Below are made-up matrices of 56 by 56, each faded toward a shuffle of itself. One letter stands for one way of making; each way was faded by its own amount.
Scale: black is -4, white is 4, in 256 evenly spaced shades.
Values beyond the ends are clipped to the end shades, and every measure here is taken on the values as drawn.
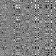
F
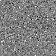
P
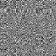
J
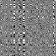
F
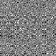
J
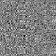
J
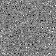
P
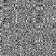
J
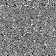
P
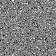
P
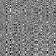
F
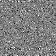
P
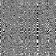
F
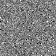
P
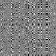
F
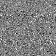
P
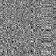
J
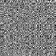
J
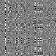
F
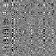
F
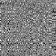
J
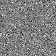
P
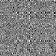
J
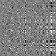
F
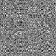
J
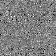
P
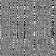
F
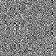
J
